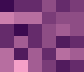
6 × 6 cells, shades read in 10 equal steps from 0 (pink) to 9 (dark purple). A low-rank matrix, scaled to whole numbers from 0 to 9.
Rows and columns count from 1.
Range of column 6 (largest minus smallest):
3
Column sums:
31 31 32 34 35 34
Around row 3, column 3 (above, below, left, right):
3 7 9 5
